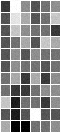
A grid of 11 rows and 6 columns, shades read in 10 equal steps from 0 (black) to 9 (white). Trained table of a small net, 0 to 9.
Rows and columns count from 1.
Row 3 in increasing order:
2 3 4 4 5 7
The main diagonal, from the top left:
2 8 5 3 4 4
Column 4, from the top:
3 3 4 3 5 4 6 4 4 9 4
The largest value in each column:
7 9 6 9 7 7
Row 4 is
3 4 6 3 7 6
